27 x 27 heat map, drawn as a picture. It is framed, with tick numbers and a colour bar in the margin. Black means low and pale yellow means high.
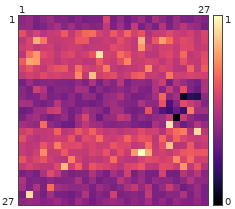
Stripes: horizontal, repeating 2 times. Roughest part: middle right. Odd patch: rougher, in the middle right. Average level on the scale: 50%.
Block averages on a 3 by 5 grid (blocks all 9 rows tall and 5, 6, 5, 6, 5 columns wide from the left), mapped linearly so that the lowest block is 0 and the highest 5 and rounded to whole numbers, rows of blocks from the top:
5 4 5 5 4 / 0 0 0 1 0 / 2 2 2 3 2
